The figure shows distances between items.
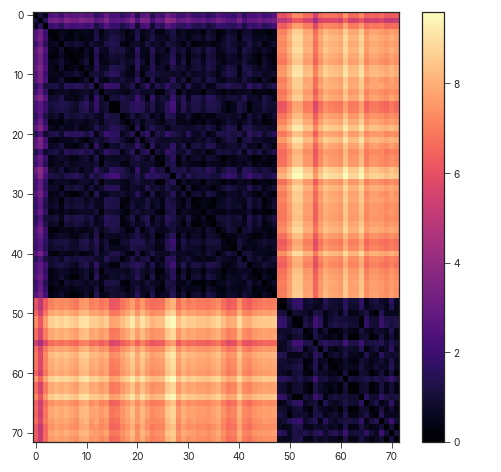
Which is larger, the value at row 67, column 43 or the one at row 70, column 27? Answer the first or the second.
the second
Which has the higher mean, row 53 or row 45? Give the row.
53
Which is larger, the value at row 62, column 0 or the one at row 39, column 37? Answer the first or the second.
the first
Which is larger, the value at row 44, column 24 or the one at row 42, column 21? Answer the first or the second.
the second
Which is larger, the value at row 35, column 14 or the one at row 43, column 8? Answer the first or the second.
the first
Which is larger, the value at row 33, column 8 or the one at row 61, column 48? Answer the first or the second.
the second
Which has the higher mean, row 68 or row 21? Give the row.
68
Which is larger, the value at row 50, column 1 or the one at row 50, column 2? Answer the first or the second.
the second
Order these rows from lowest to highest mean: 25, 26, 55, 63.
25, 26, 55, 63
